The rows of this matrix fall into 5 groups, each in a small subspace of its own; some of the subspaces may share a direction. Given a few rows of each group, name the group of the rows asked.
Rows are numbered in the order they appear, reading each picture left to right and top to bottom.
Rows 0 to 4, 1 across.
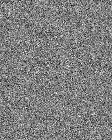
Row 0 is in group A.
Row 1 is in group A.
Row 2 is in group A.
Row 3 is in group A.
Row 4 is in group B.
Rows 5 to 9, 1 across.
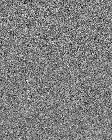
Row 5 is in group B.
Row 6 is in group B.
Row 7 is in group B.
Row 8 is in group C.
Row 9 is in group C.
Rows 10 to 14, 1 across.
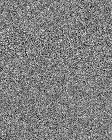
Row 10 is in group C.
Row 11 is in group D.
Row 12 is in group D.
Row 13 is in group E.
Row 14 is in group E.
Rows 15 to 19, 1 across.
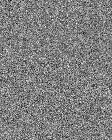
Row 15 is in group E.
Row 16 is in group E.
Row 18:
B
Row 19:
E
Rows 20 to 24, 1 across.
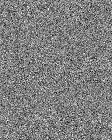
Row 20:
C
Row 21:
D
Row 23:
A
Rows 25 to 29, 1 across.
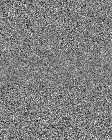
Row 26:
E
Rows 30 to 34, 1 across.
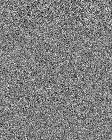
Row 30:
C
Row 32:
A
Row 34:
D
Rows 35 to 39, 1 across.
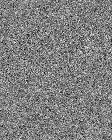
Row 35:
B
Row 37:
D
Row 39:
C
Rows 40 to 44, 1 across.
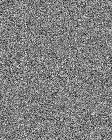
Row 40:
D
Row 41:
A
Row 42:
E
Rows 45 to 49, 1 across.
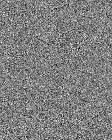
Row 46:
B
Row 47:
A
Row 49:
C
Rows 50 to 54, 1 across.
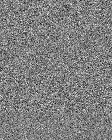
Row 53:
D
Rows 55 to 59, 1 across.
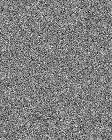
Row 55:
C
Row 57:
E
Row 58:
A
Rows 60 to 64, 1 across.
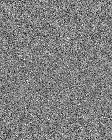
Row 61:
A
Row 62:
B
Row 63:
B
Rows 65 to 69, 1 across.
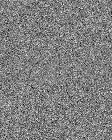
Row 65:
C
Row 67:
A
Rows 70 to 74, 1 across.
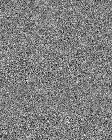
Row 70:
A
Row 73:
A
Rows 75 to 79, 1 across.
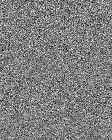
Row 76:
E
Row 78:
D
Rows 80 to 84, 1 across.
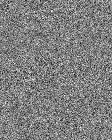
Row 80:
B
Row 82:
A
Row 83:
E
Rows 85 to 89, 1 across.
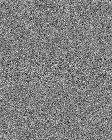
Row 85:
A
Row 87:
D
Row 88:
D
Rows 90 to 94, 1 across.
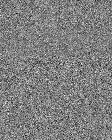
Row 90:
A
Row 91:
E
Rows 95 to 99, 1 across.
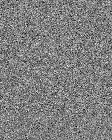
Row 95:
B
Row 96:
A
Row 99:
B
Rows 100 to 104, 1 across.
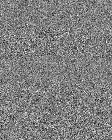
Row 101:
A
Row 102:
A
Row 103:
A
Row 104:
B
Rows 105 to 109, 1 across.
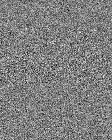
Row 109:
B
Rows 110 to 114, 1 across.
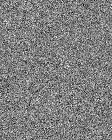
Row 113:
A
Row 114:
B
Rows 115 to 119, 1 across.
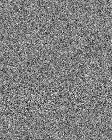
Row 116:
C
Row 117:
C
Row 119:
A
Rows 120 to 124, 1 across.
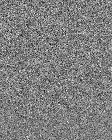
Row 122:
C
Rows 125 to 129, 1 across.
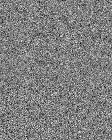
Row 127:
A
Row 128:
D
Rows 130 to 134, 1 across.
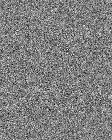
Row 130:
D
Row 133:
C
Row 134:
C
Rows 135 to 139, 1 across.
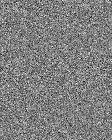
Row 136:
E
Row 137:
D
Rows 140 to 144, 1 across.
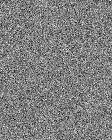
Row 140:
A
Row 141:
E
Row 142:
D
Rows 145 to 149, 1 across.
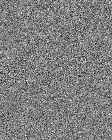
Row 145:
C
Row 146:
A
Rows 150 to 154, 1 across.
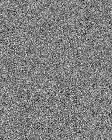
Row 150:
C
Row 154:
C
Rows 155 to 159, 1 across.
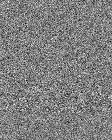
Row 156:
D
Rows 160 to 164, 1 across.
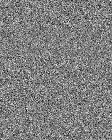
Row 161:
A
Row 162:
A
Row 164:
E
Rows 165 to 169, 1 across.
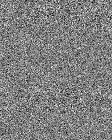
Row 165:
B
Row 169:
E
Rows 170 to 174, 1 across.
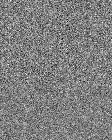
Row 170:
E
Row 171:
E
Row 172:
D
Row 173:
A
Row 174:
E
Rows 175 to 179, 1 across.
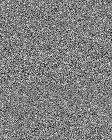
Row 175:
D
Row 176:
E
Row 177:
B
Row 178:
E
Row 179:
B
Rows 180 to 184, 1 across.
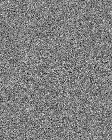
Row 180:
C
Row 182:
B
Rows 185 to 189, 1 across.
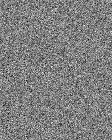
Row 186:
D
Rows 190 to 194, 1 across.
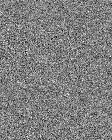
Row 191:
A
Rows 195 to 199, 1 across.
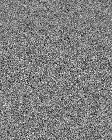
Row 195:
B
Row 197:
B
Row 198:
E
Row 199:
B
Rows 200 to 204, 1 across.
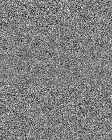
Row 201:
A
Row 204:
D
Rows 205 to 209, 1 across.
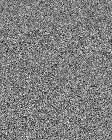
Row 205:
C
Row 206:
C
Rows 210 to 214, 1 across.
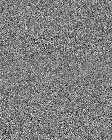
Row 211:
B
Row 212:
A
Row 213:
D
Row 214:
E
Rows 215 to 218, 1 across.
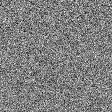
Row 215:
E
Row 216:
B
